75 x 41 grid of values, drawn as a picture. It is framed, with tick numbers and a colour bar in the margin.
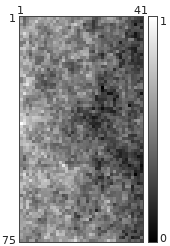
No row or column stands out. Values rise toward the left. There are no regular stripes. The middle right is the ninth with the lowest average. The values follow a bell shape.
